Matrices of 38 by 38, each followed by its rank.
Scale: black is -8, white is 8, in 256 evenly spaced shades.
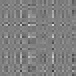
two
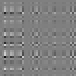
one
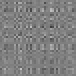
two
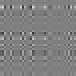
one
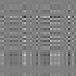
one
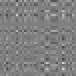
two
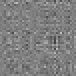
five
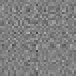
five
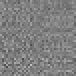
five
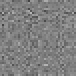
five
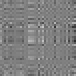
two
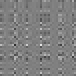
two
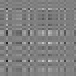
one
